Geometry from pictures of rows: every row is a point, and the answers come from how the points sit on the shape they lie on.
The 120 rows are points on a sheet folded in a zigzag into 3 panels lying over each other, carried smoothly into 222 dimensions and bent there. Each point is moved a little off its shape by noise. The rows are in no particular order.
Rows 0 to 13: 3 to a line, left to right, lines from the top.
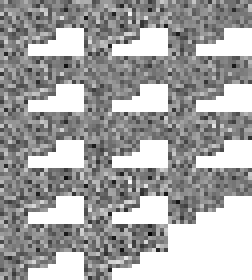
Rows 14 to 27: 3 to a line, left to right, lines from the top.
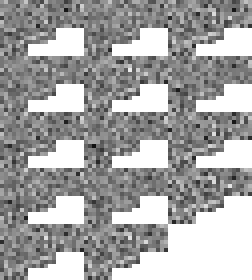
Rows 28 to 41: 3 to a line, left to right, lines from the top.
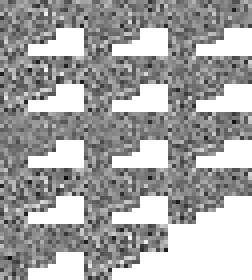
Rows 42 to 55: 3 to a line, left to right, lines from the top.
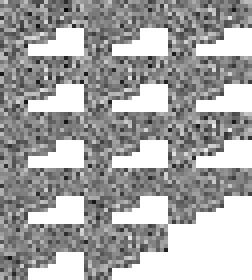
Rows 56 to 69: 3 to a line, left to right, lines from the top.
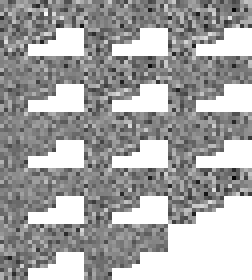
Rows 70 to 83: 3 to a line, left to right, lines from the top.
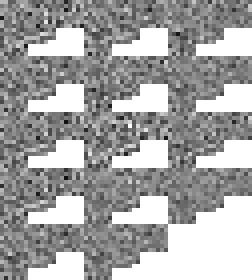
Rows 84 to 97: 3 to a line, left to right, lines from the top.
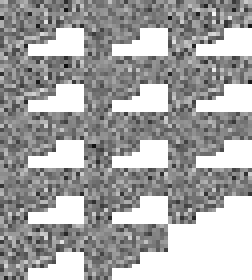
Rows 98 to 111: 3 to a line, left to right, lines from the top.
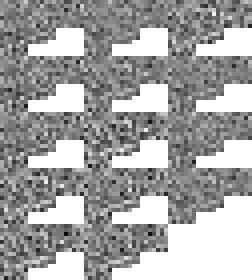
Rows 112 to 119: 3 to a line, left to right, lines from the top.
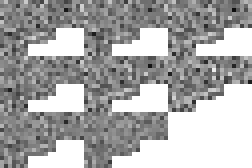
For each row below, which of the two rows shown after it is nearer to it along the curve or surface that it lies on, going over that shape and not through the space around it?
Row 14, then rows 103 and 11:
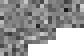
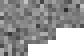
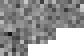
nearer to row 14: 11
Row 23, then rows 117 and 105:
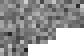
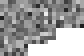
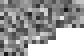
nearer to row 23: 117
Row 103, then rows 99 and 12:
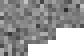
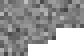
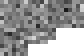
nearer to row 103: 12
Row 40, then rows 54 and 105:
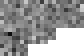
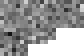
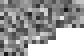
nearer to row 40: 54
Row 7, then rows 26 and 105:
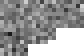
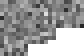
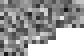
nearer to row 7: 26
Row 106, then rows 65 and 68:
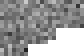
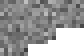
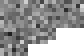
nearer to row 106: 68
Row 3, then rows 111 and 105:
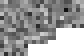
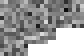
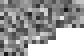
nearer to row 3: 105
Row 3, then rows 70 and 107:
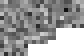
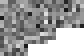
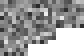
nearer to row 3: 107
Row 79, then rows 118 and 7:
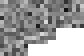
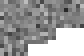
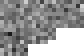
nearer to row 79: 7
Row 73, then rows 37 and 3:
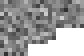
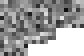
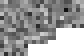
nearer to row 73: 37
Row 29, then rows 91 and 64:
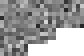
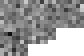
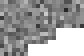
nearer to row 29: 91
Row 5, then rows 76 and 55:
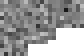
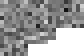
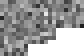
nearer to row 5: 55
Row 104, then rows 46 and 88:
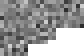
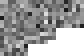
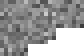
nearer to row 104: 46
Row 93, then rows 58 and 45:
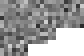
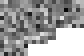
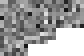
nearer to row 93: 45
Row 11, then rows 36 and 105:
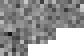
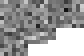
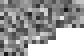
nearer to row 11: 36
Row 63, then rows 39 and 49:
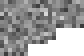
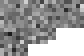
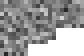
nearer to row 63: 49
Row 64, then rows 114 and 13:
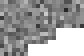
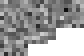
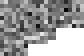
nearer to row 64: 114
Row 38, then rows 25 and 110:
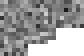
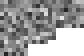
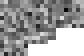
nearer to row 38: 110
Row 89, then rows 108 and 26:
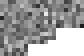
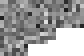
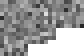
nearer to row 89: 26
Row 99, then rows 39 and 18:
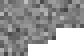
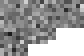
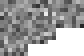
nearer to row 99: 18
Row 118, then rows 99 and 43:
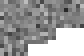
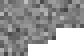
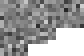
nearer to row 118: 43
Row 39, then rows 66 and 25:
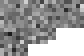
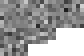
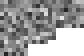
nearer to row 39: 66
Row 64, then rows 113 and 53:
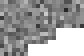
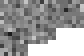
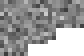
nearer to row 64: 113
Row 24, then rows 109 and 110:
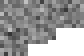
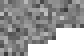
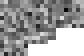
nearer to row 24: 109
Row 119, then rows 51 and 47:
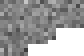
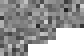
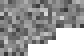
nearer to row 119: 47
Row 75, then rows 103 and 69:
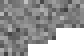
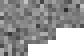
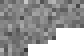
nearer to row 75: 69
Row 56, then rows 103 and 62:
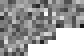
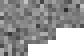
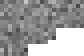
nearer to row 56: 62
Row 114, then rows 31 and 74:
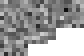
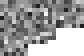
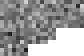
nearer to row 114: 31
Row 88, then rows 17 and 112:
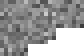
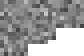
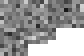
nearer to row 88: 17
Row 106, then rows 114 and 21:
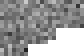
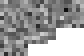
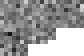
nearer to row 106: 21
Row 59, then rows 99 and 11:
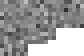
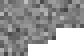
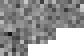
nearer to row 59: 11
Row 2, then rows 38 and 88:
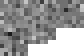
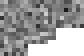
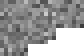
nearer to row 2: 38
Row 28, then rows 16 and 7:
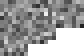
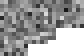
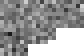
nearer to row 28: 16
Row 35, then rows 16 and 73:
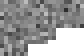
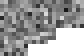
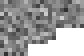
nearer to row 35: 16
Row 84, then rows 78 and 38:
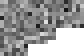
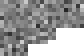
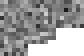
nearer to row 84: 78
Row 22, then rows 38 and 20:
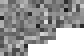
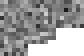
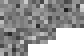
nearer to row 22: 20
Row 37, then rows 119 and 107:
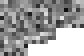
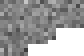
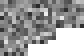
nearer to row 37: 107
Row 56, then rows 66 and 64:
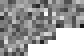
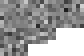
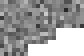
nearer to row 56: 64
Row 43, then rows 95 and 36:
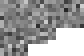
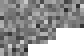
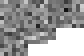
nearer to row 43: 95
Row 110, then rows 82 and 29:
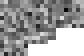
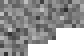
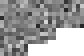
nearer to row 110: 82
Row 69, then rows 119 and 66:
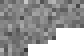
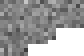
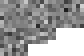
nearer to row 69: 119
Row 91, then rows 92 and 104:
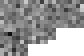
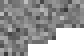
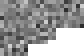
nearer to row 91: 104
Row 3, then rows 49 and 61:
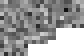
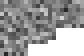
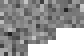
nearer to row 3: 61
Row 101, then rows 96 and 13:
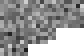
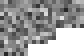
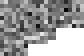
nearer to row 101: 13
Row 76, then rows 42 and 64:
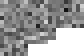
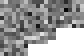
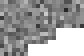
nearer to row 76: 42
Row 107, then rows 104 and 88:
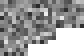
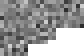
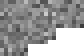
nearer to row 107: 88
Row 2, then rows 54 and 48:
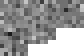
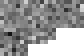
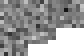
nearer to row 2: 48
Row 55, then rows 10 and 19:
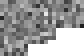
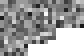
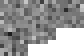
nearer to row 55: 10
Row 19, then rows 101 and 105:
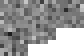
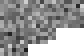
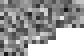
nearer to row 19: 101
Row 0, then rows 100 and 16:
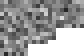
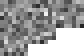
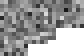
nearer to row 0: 100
